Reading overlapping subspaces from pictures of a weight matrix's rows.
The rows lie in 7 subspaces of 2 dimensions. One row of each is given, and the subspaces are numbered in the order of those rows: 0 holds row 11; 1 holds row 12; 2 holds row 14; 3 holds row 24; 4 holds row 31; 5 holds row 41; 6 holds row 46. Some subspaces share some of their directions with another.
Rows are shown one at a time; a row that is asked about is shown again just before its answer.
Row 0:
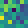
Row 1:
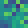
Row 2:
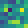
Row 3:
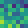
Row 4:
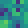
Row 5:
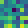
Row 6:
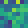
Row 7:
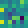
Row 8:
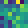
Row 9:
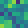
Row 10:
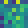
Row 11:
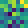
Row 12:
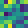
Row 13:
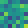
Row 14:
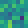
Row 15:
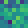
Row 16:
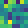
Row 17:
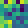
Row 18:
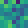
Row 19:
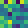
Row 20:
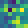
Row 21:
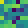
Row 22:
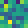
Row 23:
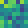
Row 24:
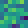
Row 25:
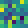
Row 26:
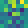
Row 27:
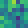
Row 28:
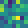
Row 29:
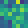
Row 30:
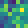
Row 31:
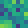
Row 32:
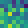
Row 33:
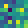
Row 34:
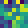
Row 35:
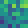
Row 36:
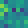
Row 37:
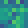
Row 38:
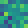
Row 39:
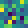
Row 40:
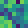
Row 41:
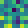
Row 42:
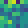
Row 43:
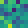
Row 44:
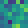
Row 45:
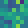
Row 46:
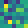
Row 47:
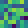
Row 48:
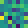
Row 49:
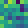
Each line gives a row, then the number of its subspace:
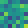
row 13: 1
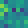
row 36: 4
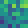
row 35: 0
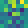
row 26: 0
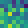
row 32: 0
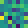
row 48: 1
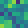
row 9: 4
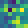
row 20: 6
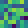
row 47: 3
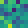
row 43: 5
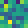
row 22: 6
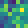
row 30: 6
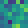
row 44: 3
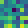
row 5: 5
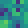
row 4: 4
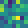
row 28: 2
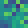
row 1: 1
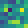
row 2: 6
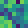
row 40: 4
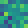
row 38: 1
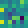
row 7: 2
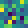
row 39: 2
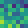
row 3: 0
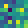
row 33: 6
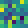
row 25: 2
